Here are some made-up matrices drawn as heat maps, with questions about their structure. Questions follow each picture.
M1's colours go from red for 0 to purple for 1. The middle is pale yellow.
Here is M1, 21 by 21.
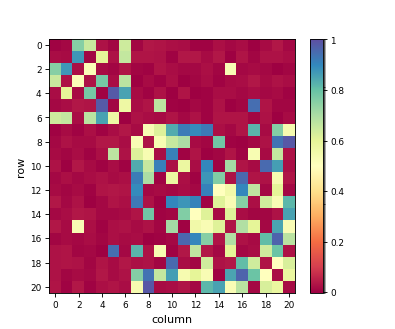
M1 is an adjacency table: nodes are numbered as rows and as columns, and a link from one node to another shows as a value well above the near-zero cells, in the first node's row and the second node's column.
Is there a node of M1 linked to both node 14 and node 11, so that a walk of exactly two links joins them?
yes
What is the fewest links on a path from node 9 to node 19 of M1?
1
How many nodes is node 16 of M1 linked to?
7
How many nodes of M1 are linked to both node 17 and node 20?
4
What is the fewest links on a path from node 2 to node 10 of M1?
2
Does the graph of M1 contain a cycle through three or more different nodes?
yes
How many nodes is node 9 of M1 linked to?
6
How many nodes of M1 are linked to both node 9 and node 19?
4
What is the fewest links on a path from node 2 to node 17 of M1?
2
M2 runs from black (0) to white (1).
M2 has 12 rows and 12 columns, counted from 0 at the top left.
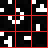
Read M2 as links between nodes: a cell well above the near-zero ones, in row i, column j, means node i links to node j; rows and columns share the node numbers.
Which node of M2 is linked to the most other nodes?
node 2
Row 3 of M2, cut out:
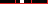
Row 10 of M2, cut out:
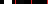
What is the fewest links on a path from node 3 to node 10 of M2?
4
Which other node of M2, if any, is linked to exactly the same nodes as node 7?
node 6
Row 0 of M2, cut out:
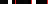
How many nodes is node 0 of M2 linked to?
2
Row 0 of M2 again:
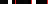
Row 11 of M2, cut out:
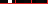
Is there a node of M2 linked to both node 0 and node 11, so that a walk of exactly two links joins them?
yes
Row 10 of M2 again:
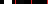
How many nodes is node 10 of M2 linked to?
2
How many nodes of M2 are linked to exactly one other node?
6
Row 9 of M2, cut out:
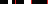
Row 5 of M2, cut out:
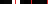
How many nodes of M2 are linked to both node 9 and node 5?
0
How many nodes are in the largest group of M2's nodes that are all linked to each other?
2
